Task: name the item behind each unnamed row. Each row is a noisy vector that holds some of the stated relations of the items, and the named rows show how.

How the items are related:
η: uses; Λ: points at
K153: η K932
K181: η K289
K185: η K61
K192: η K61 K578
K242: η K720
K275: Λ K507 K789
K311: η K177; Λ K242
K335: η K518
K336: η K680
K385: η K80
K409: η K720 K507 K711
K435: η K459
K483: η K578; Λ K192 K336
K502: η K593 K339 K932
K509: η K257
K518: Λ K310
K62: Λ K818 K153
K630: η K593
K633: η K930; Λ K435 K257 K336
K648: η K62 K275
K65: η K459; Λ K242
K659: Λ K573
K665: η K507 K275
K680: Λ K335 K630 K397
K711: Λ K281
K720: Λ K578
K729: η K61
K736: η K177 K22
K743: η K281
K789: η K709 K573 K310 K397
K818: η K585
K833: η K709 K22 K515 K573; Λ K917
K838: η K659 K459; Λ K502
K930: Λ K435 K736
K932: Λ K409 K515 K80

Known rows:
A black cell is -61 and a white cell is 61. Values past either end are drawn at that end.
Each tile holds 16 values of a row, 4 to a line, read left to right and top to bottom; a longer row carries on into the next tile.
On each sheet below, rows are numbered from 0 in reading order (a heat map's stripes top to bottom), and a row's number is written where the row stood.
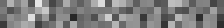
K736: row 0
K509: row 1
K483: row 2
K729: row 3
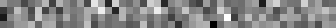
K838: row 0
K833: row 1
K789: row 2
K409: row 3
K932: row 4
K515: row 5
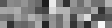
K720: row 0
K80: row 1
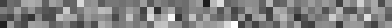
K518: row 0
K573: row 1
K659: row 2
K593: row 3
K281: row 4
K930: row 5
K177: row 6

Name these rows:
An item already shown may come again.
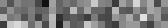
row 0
K62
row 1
K335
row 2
K177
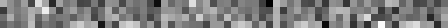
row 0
K833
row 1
K665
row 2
K62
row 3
K22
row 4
K275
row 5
K665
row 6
K80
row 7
K648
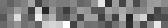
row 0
K459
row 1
K743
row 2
K385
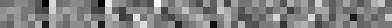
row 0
K507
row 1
K507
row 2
K502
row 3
K242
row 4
K257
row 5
K311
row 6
K633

